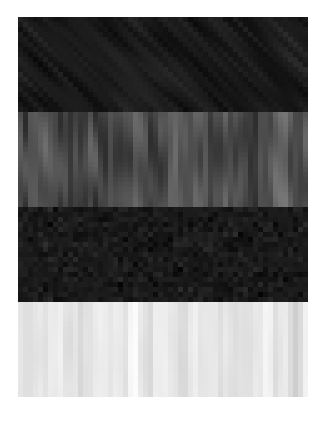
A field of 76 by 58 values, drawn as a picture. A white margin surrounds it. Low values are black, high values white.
The table splits into 4 rows of 1 panel. Panel 1,1: very low, slanting down to the right, faint in contrast. Panel 2,1: low, streaked downward. Panel 3,1: very low, fine-grained, faint in contrast. Panel 4,1: very high, streaked downward, faint in contrast.
